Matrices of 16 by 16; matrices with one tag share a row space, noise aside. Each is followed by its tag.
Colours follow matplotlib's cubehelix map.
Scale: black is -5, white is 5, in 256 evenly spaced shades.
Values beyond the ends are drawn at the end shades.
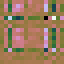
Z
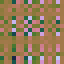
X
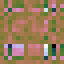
Z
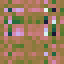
Z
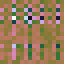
X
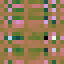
Z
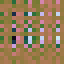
X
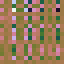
X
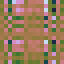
Z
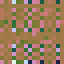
X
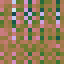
X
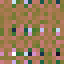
X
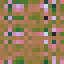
Z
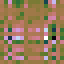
Z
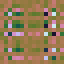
Z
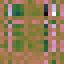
Z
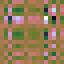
Z
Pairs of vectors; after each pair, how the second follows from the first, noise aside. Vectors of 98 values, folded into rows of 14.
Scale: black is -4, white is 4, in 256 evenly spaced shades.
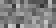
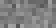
shrunk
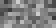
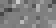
partly zeroed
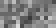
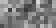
reversed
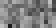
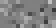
partly zeroed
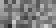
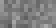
shrunk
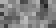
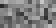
shuffled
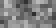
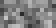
reversed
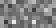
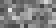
shuffled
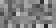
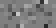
partly zeroed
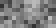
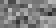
wrapped around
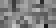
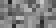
reversed
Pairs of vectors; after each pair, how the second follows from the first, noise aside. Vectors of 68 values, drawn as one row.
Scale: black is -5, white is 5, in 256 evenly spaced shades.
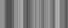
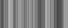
reversed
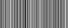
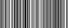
scaled up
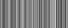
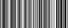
scaled up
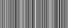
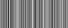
reversed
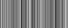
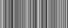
reversed
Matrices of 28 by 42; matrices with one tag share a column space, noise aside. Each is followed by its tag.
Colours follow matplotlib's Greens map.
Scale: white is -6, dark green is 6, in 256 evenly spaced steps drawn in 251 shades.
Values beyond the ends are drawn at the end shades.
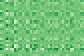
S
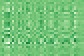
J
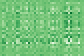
J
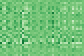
J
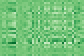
J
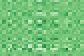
S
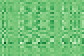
J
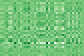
J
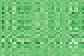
J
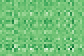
S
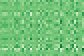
S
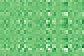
S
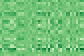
S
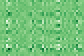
S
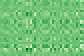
S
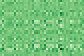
S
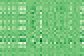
J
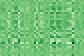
J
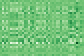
J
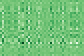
J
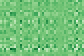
S
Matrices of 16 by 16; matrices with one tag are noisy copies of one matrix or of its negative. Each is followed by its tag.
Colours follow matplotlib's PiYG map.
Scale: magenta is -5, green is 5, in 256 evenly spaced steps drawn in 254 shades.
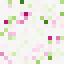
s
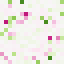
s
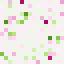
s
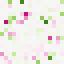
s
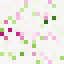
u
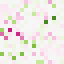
u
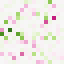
u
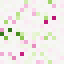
u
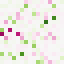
u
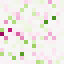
u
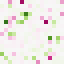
s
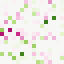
u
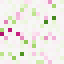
u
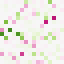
u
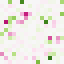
s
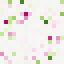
s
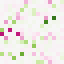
u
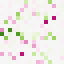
u
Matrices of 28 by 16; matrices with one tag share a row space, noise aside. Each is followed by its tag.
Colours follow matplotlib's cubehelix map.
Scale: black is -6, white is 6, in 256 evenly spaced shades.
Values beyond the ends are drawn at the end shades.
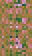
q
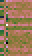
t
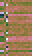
t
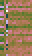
t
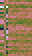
t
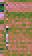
t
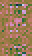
q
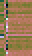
t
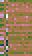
t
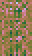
q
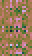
q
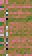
t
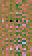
q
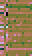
t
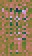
q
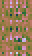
q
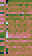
t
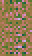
q
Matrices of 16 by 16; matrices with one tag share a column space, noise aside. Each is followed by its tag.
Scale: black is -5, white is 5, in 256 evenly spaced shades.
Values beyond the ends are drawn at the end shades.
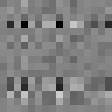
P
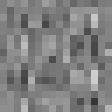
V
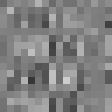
V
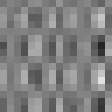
V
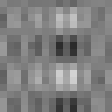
V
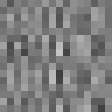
V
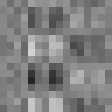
V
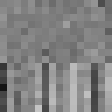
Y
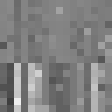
Y
